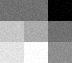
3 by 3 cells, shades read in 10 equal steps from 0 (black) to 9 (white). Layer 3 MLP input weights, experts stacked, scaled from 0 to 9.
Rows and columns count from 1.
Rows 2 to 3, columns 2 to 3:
6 4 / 9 5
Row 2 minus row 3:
-1 -3 -1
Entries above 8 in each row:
0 0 1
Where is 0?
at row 1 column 3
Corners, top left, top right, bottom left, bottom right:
4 0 8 5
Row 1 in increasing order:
0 4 4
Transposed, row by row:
4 7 8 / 4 6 9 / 0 4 5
